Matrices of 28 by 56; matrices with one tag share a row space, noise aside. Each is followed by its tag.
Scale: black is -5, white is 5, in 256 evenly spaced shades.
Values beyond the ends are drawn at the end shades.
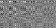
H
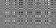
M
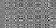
M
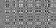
M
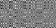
H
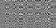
M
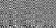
H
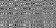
H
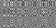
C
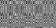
H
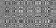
M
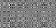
C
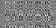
M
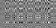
M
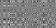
C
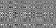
H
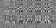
M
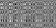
H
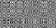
C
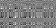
H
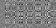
M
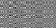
H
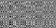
H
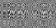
C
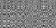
C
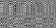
H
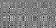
C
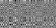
H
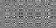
M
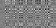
M
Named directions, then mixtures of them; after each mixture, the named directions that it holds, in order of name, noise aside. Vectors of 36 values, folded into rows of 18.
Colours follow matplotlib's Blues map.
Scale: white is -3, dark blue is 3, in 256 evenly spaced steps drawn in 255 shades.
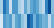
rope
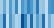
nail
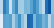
rope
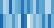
nail, rope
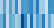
nail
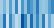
nail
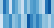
rope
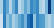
nail, rope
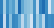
nail, rope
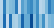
nail, rope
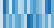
rope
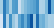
nail, rope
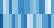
rope
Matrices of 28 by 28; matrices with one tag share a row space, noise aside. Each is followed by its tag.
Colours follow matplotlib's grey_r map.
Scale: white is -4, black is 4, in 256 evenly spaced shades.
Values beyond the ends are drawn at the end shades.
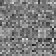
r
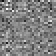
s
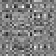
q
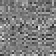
r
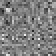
s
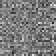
r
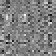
s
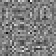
q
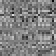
r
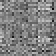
r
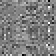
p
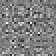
q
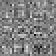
q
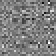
p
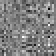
p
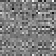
r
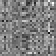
p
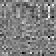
p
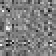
s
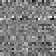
r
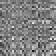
r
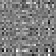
p
